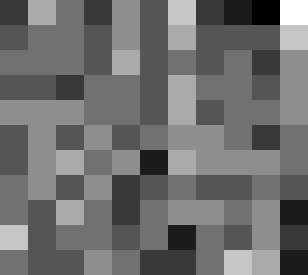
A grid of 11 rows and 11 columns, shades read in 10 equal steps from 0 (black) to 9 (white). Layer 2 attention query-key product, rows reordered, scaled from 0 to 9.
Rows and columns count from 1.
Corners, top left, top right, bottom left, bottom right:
2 9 4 1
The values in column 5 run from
2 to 6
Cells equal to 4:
35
